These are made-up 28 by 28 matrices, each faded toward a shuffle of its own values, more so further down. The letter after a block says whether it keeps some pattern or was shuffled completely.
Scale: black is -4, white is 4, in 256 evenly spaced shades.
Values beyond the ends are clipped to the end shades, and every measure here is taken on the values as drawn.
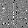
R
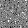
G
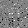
R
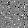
R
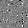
R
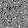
G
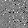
R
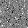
G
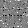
R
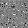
R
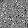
G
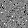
G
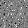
R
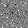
G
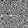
R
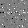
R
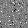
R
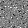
G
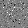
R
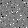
G
